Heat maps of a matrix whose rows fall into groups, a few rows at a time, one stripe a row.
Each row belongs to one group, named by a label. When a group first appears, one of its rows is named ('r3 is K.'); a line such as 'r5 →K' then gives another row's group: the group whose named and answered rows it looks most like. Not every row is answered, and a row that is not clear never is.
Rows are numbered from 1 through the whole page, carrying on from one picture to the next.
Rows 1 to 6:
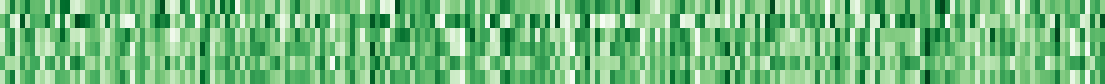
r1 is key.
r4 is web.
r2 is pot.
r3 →web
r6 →web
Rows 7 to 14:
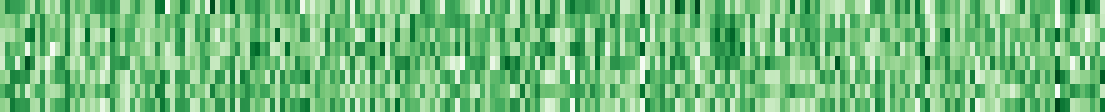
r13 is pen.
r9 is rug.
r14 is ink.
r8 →rug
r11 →web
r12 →ink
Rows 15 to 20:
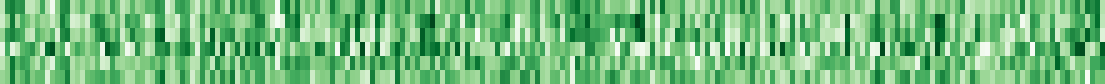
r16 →key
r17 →key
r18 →pot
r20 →key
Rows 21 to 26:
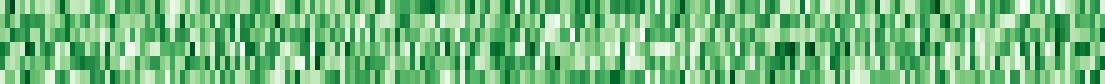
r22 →pen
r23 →ink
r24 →pot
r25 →pot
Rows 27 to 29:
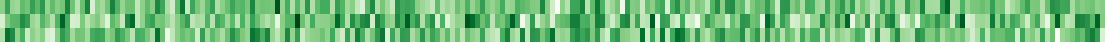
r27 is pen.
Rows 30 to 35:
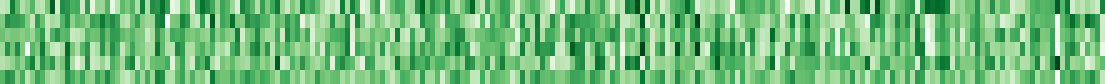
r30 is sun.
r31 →key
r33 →rug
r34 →rug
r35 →pen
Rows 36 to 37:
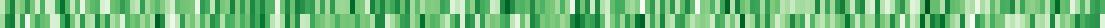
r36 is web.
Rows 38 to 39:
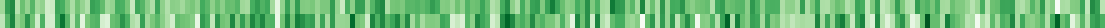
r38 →web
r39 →web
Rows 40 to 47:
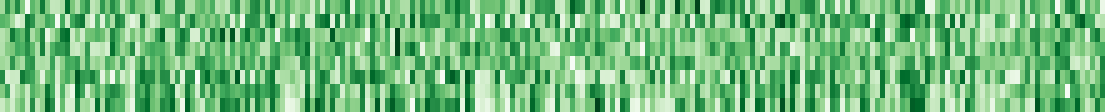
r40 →rug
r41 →pot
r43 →ink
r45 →pot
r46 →pot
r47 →pot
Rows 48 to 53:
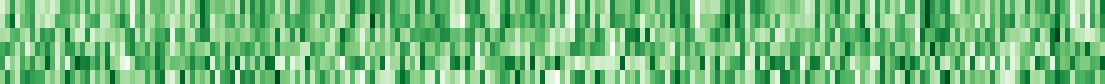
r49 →web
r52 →pot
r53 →pen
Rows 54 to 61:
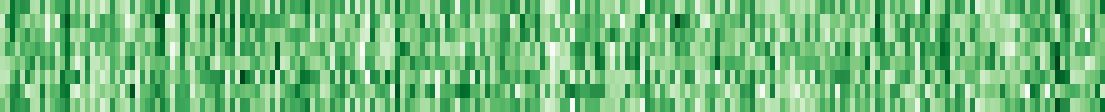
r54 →ink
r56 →key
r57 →pen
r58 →rug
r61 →ink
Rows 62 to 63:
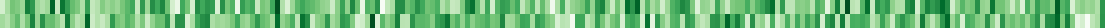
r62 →sun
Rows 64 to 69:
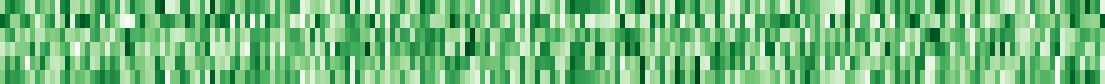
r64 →key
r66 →web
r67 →rug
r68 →rug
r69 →key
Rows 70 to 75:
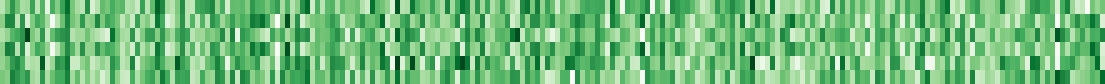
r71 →pen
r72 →ink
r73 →pen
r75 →ink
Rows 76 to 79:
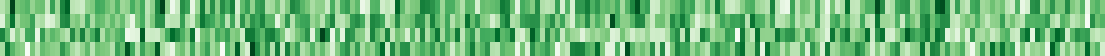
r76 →key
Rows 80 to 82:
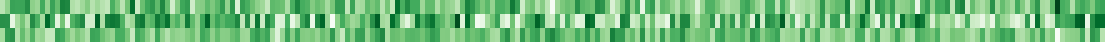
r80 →ink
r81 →pot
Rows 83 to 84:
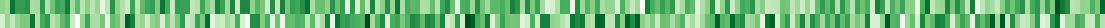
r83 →ink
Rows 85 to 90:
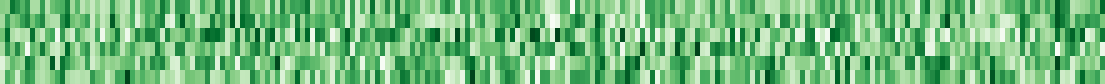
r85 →ink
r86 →pen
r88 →rug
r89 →sun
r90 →web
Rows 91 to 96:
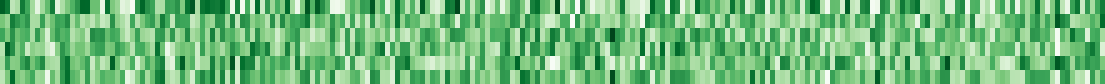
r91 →pot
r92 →ink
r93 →key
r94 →web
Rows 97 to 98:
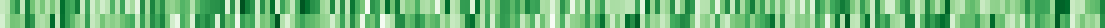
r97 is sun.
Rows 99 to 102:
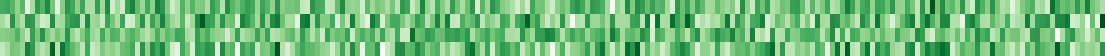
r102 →sun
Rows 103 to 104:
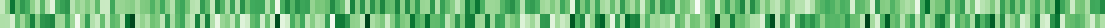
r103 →ink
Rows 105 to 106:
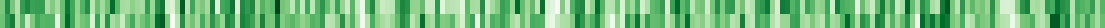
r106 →pen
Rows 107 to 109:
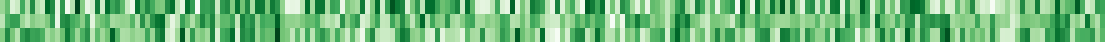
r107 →pot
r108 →sun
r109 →pen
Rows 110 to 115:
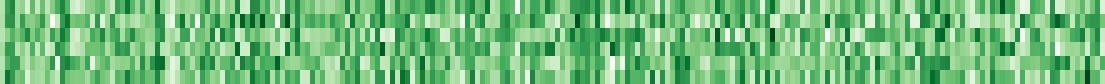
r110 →web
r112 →key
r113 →web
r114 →sun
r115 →web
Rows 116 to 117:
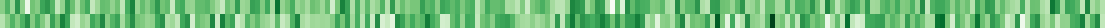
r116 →rug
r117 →key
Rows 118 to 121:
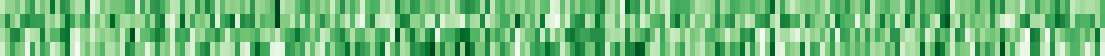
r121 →rug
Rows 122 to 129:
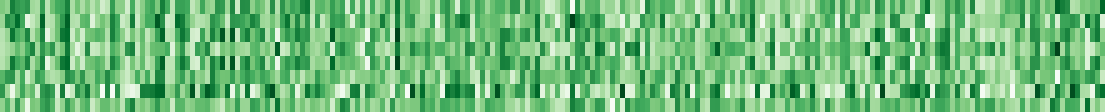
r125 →rug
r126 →key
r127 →pen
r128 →pot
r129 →rug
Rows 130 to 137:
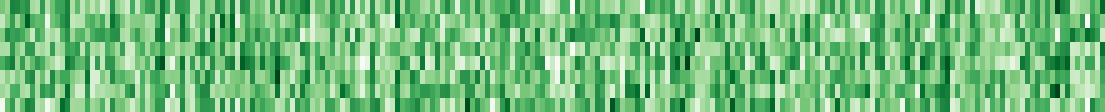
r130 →ink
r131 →key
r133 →sun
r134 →pen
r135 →sun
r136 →rug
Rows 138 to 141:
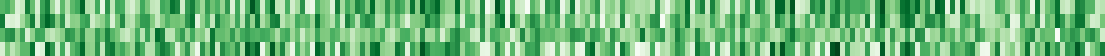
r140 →pen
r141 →pot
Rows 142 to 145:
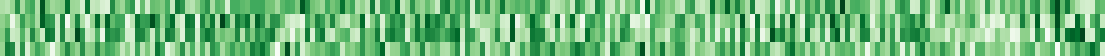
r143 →pot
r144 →pot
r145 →pen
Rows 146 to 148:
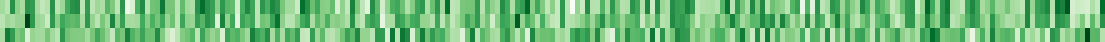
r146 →sun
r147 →sun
